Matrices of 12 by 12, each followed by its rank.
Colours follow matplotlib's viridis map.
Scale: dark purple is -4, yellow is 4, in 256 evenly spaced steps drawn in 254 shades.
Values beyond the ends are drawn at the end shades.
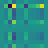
one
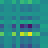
one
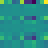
one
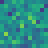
full rank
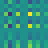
one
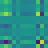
one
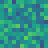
full rank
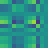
one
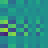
one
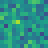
full rank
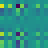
one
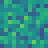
full rank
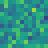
full rank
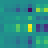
one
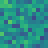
full rank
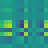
one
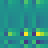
one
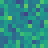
full rank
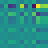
one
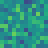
full rank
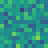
full rank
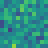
full rank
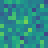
full rank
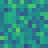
full rank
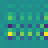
one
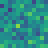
full rank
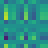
one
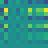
one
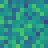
full rank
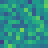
full rank
